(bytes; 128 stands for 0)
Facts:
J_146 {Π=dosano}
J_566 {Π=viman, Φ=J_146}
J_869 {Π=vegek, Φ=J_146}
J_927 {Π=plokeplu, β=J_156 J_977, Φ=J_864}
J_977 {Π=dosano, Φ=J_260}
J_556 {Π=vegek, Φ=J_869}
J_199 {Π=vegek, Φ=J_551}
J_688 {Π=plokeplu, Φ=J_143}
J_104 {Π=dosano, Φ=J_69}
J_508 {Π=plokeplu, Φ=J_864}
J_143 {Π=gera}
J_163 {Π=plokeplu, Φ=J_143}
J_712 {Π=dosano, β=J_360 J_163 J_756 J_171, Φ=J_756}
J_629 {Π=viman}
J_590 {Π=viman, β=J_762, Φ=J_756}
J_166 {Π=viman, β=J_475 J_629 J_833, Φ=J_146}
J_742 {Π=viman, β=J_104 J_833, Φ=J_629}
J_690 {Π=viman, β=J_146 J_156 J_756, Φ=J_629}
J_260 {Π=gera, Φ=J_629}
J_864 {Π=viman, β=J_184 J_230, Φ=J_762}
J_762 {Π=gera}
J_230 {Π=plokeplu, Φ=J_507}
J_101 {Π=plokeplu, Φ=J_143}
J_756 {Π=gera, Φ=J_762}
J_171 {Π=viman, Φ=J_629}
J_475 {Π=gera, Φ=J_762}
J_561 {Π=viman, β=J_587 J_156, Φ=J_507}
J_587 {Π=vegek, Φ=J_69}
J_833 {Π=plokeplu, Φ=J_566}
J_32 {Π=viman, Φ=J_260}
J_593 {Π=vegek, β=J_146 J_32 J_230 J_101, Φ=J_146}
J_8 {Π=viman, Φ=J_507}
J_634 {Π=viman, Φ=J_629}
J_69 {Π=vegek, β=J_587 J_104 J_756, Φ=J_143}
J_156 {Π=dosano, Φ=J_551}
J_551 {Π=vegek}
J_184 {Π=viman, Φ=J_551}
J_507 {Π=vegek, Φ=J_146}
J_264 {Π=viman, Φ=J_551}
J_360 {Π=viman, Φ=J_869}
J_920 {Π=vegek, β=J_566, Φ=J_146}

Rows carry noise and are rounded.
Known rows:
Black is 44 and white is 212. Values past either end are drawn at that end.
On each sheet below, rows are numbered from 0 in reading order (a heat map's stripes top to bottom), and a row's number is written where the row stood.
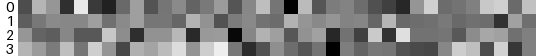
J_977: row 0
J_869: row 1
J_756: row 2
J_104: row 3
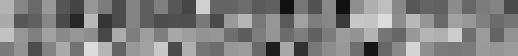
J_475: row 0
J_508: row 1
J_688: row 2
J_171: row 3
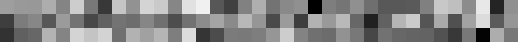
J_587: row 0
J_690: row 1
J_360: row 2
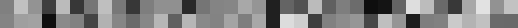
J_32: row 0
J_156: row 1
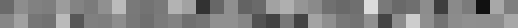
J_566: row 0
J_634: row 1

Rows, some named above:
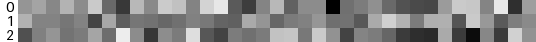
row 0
J_587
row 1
J_762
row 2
J_230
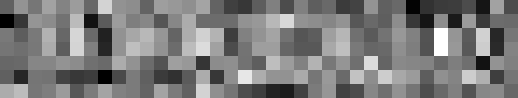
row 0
J_833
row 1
J_561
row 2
J_69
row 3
J_69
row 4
J_920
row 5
J_927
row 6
J_629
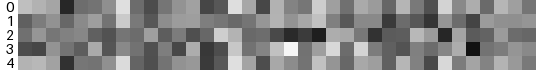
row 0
J_184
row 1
J_146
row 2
J_742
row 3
J_593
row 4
J_184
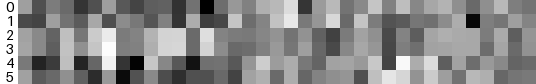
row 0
J_864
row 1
J_593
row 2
J_163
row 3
J_163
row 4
J_712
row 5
J_590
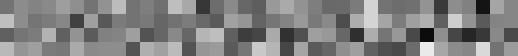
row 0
J_566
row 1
J_762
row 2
J_166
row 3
J_101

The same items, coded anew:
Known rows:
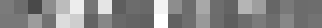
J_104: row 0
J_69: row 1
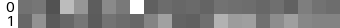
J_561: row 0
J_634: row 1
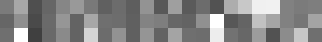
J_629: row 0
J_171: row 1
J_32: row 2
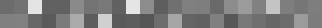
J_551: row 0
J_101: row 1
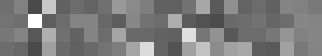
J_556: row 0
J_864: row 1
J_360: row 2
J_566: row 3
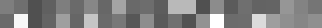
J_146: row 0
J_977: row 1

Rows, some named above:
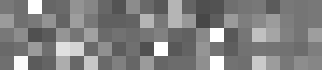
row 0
J_864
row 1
J_475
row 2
J_171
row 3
J_69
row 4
J_977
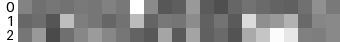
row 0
J_593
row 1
J_166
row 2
J_629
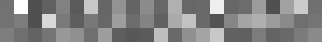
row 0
J_32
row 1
J_833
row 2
J_163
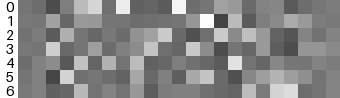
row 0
J_587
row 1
J_156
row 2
J_920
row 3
J_184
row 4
J_690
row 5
J_833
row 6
J_742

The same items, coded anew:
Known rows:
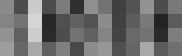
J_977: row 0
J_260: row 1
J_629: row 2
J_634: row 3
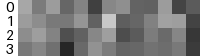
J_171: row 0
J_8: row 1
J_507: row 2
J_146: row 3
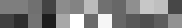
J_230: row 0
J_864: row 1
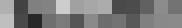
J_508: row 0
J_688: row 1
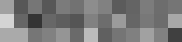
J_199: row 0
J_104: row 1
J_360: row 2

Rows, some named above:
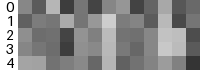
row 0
J_32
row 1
J_920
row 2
J_230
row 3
J_230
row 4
J_360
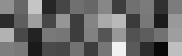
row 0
J_629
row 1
J_690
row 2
J_587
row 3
J_69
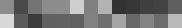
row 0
J_762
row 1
J_104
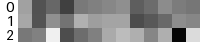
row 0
J_184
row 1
J_475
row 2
J_742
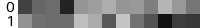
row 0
J_593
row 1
J_756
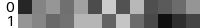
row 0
J_561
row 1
J_756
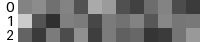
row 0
J_566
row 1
J_163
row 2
J_156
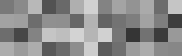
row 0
J_166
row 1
J_360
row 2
J_590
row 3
J_833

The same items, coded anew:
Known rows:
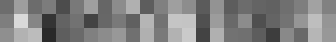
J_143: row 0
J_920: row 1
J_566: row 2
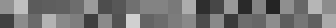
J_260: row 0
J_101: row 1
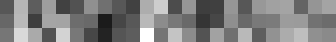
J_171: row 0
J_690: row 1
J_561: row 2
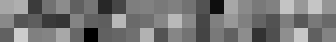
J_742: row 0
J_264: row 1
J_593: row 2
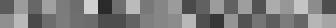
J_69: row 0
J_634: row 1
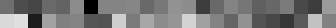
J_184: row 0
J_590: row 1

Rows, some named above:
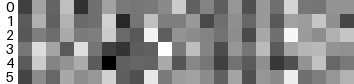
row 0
J_163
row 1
J_69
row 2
J_104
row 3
J_561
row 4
J_593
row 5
J_587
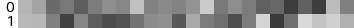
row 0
J_762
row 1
J_166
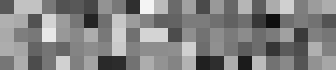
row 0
J_360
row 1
J_864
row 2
J_756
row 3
J_762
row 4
J_977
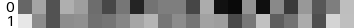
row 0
J_32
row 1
J_475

